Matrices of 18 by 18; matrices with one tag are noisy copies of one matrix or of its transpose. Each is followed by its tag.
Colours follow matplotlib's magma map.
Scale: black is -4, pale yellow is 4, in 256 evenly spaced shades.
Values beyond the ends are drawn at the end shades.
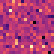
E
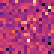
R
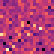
R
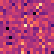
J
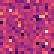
E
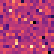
E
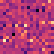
J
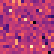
E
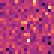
R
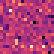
E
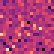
R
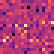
J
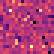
E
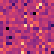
J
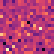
R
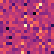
J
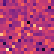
R
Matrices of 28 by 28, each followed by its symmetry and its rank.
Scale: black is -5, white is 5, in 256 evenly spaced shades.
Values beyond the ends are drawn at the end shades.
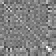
symmetric, rank five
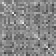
symmetric, rank five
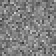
neither, full rank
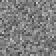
neither, full rank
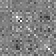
symmetric, rank five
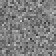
neither, full rank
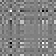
symmetric, rank two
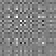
symmetric, rank two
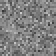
neither, full rank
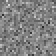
neither, full rank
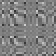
symmetric, rank two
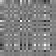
symmetric, rank two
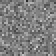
neither, full rank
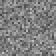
neither, full rank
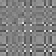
symmetric, rank two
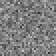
neither, full rank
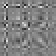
symmetric, rank two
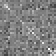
symmetric, rank five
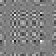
symmetric, rank two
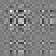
symmetric, rank two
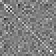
symmetric, rank five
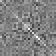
symmetric, rank five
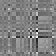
symmetric, rank two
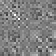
symmetric, rank five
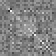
symmetric, rank five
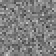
neither, full rank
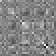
symmetric, rank five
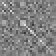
symmetric, rank five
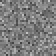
neither, full rank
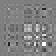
symmetric, rank two
